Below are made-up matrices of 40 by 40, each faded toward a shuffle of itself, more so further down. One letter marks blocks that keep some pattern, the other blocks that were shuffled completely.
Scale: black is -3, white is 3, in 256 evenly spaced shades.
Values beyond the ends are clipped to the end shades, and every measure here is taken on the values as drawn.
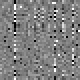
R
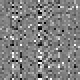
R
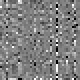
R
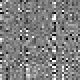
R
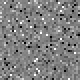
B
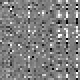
R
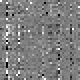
R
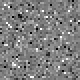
B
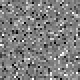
B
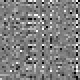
R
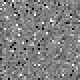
B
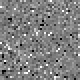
B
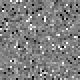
B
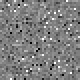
B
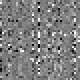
R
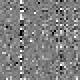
R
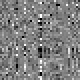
R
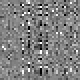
R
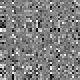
R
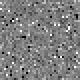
B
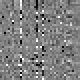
R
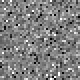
B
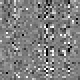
R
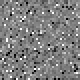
B
